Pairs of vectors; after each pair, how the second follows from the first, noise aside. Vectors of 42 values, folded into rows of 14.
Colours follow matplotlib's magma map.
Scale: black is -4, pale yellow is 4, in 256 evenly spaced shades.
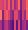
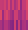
shrunk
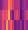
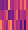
shuffled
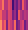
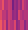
shrunk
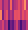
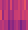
shrunk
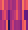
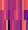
copied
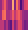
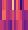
copied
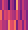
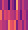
copied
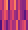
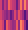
shuffled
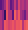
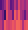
copied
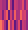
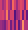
shuffled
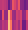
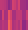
shrunk
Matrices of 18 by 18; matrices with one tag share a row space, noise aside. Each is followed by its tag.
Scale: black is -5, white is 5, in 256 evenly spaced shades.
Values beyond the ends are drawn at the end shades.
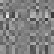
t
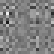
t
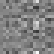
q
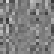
t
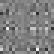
t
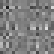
t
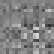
q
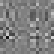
t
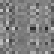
t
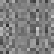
t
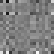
t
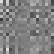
t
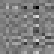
q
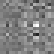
q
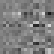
q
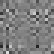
t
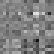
q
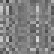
t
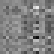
q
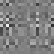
t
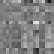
q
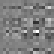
q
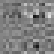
q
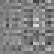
q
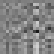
q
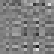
q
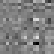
q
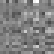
q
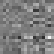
q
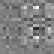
q
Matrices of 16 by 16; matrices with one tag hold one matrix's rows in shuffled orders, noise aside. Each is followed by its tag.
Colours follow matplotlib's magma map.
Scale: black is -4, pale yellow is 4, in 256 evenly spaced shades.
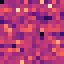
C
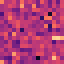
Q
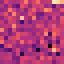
Q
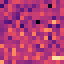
Q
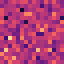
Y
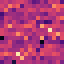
C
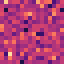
Y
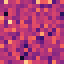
Y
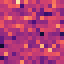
C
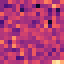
Q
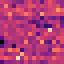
C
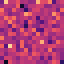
Y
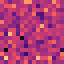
Y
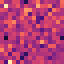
Y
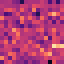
Q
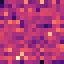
C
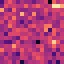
Q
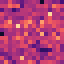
C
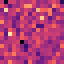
Y
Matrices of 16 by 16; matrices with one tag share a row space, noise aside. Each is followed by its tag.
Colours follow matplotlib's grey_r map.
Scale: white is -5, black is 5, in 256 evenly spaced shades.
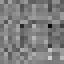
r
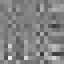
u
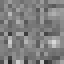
u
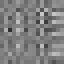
u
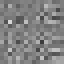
u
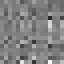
r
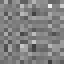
r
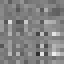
u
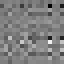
r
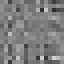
u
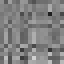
r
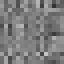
u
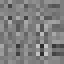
u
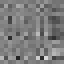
u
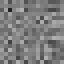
u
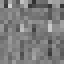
r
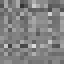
r
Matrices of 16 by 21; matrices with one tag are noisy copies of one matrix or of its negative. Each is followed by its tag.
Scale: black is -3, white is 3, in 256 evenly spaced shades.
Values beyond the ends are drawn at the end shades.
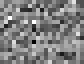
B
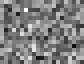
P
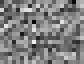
B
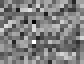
B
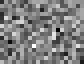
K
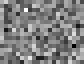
P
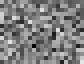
K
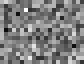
P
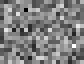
P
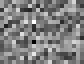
B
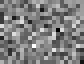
K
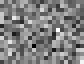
K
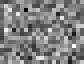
P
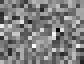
K
